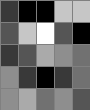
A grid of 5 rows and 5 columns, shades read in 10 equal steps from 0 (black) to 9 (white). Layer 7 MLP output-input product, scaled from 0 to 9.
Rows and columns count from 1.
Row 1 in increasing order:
0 0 2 7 7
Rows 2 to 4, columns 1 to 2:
3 7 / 2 3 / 5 2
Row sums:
16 22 20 13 23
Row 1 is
2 0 0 7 7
